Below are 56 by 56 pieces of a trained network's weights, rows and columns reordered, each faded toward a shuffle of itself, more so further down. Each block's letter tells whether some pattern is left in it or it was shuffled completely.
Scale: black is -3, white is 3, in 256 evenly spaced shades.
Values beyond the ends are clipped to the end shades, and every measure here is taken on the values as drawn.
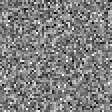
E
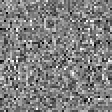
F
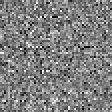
F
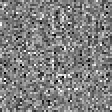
F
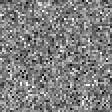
E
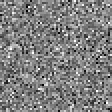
E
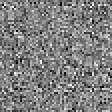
F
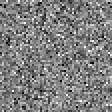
E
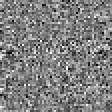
F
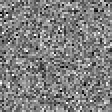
E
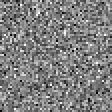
E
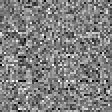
F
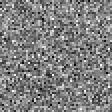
E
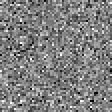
F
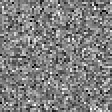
E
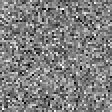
E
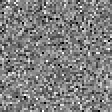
E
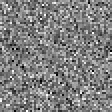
E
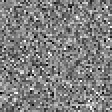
E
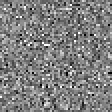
F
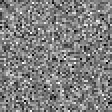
E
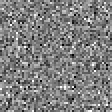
F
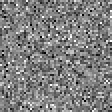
E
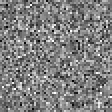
F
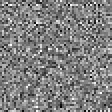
F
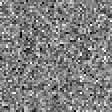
E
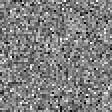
E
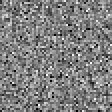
E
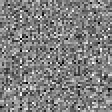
F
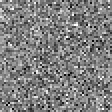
E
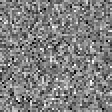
E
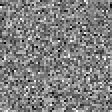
E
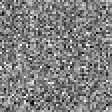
F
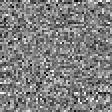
F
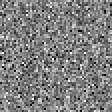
E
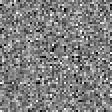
F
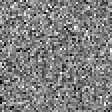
E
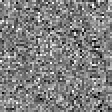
F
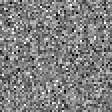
E
